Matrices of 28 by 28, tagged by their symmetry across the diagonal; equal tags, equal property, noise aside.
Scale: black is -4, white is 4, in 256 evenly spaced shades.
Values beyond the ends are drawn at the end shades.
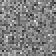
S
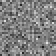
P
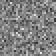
S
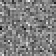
P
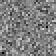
S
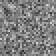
P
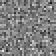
P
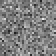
S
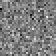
S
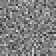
P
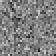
S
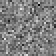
P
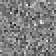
S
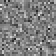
P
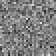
S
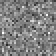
S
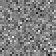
P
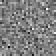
P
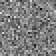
S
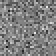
P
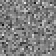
P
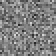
P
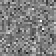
S
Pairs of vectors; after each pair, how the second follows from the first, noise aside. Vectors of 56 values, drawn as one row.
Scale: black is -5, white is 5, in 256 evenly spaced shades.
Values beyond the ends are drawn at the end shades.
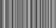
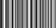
scaled up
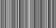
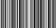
scaled up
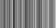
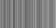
shrunk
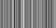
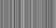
shrunk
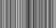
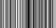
scaled up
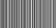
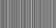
shrunk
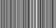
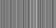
shrunk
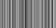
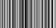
scaled up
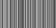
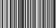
scaled up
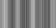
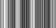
scaled up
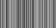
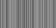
shrunk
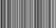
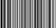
scaled up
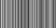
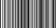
scaled up
